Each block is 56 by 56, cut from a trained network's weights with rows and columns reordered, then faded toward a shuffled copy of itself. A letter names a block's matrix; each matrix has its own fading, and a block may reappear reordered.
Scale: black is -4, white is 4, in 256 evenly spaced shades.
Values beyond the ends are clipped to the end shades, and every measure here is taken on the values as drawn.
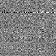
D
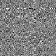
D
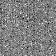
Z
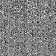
Z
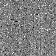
Z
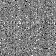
Z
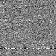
D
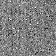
Z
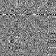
D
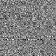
D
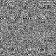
D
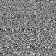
D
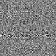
D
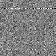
D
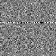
D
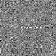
D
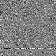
D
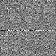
D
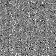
Z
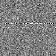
D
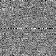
D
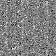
Z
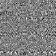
D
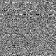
D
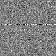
D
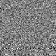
D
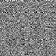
D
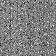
Z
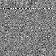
D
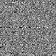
D
